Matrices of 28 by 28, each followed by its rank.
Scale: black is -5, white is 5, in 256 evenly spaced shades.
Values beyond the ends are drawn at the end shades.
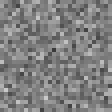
full rank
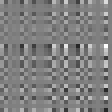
one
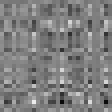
two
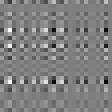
one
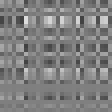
one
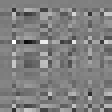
two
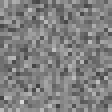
full rank
